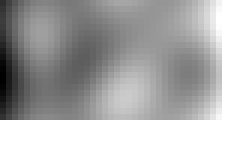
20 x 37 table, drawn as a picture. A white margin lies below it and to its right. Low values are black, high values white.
Slope: up to the right. Roughest part: middle left. Calmest part: top middle. Ninth with the highest average: top right.
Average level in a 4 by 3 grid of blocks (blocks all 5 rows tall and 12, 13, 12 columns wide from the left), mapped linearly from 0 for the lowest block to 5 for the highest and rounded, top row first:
2 3 5 | 2 2 4 | 0 3 3 | 1 4 4
